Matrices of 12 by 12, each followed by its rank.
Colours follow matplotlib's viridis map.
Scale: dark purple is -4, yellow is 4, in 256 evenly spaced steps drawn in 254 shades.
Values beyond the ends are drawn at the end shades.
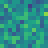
full rank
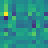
two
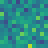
full rank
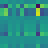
one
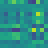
two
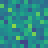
full rank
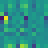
two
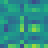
two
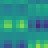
one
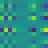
one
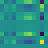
one
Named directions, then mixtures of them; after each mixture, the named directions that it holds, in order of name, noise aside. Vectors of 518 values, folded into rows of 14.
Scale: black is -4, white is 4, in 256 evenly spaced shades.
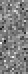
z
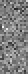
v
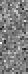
z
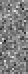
z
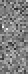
v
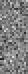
v, z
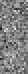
v, z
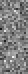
v, z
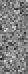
v, z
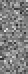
v, z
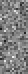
v, z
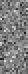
v, z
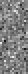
z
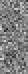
v, z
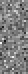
z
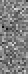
v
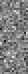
v, z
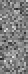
v, z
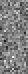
v, z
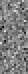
z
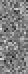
v, z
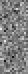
v, z
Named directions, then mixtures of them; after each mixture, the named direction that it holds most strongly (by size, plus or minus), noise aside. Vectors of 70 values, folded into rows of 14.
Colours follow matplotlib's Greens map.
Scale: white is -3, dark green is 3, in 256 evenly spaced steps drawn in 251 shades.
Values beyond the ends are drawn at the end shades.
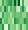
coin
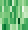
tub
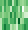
tub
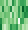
tub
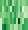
tub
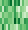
coin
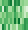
tub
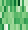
coin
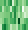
tub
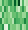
coin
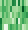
tub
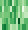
tub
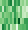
tub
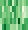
tub
